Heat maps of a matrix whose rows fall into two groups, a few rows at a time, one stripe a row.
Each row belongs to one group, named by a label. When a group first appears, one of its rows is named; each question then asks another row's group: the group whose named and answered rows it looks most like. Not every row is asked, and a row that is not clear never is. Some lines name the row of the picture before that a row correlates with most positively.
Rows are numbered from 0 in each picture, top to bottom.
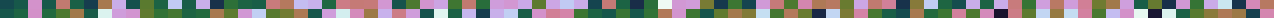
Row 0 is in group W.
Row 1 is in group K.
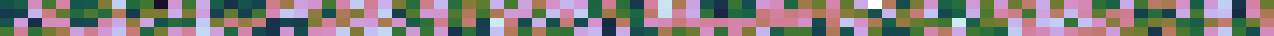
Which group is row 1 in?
W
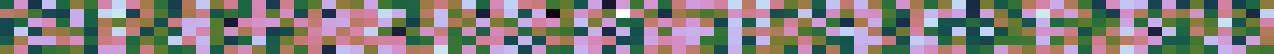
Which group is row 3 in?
K
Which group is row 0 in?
K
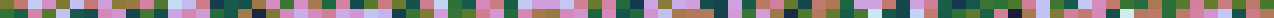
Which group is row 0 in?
W
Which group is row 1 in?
W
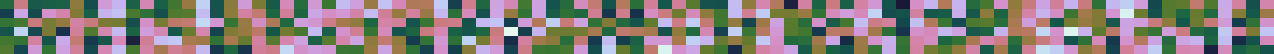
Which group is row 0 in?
K
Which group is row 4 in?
W
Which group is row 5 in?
W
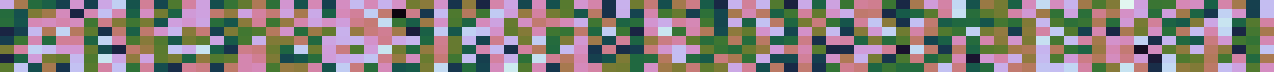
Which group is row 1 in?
K
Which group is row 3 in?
W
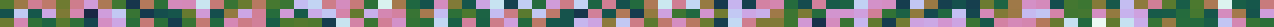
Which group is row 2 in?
K
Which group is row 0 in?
W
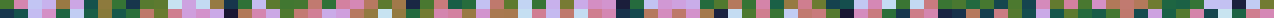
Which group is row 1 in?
W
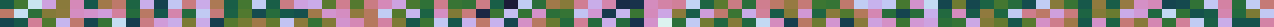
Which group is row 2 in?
W
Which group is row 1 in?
K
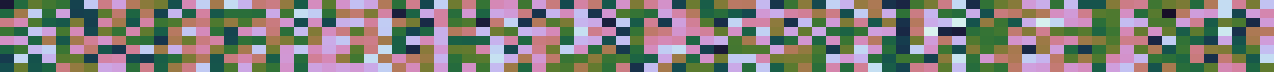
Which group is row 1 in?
W
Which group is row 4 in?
K
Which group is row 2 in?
K
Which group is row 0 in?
K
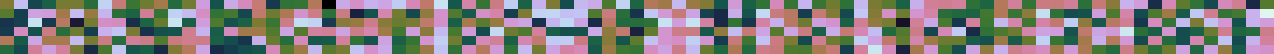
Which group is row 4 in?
W
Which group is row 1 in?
W
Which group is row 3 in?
K
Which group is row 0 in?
K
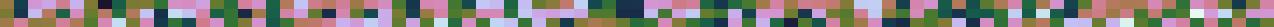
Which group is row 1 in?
W
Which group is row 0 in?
W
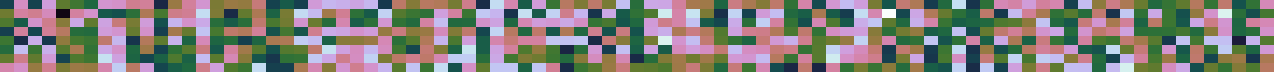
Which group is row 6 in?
K
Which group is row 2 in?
W
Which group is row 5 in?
K
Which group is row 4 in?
W
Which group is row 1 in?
W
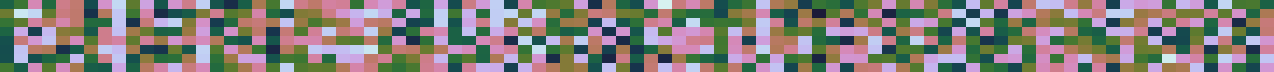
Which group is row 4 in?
W
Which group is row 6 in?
K
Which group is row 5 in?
K
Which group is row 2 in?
W
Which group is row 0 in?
W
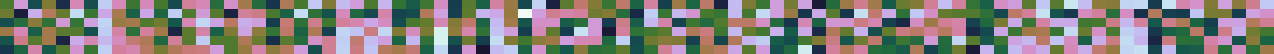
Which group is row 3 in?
K
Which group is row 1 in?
W
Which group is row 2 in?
K
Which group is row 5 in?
K
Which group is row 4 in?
K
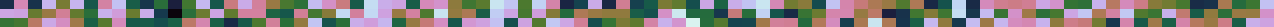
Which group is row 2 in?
W
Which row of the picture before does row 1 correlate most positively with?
5
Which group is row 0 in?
K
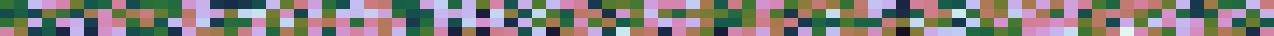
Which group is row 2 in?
W
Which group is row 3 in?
K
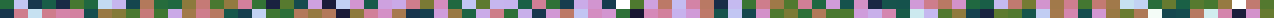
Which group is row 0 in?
K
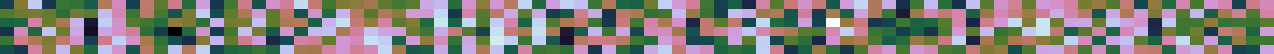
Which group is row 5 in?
W
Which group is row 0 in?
W
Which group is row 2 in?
K
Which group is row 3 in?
K
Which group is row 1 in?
K
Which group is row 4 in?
K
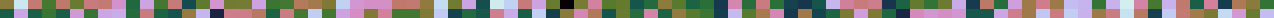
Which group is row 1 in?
K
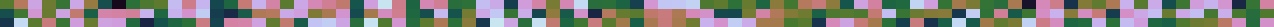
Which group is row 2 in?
K
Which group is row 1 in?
W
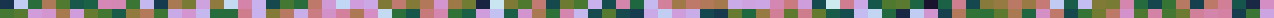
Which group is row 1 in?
W
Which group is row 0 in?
K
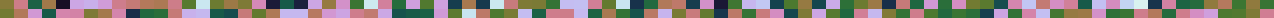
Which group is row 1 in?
W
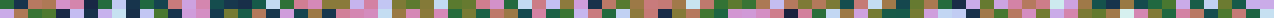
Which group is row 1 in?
K
